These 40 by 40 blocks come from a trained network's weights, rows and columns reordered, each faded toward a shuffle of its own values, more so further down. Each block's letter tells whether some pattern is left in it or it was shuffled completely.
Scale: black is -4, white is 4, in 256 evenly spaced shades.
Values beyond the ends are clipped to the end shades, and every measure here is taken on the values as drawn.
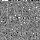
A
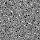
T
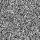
T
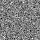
T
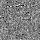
A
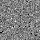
A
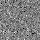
A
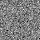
T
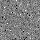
T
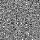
A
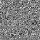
A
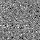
A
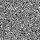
T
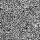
A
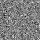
T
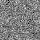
T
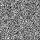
A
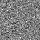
A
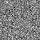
A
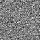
A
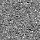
A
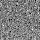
A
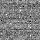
A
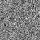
A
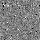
A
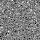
T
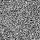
T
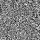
A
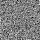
T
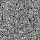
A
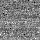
A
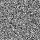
T
